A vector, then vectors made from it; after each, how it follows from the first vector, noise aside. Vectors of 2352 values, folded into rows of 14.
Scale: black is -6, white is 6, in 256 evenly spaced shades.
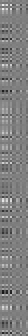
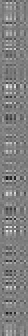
wrapped around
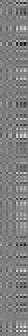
reversed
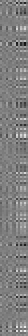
reversed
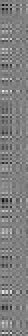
negated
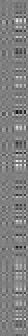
wrapped around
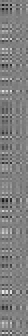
negated
